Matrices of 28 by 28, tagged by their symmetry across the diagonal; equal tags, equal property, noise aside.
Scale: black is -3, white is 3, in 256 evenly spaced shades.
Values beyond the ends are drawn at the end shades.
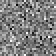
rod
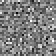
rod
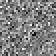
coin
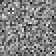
coin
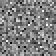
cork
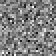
rod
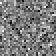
rod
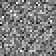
coin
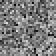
coin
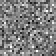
coin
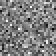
cork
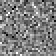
cork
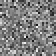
cork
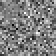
cork
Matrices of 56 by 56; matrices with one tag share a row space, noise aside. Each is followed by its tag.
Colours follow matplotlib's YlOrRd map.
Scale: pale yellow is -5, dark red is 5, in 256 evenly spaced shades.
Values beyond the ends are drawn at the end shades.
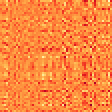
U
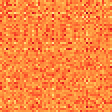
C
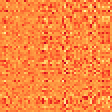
U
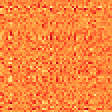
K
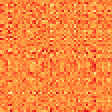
K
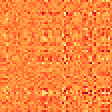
U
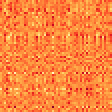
C
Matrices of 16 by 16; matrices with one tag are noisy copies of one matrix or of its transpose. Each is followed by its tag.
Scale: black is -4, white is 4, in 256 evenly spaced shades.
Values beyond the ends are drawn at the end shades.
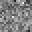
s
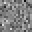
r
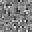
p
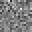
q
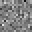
r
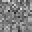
q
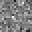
s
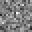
s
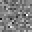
p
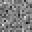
r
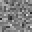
p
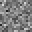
r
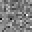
p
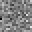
p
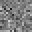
q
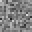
p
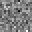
p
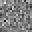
r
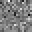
q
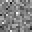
s
